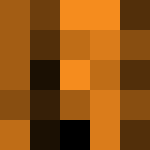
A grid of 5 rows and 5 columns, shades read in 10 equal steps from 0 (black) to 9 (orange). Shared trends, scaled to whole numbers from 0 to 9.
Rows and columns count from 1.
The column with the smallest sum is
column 2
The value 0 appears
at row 5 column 3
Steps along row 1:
down up same down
